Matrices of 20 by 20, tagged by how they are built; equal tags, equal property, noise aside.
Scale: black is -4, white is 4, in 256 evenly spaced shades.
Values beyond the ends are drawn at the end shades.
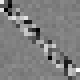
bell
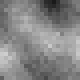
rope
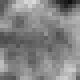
rope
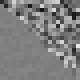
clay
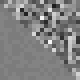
clay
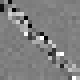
bell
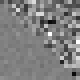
clay
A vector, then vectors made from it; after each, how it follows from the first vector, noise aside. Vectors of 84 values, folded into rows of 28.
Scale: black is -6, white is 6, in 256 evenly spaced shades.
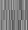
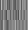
reversed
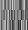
scaled up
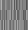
wrapped around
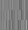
shrunk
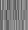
reversed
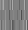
partly zeroed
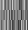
scaled up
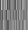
reversed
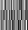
scaled up
